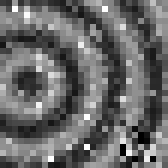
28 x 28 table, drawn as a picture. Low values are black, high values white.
In the bottom right lies a patch that is rougher than the rest. Concentric rings centre on the middle left. The bottom right is the roughest part. No single row or column stands out from its neighbours. There is no overall slope.
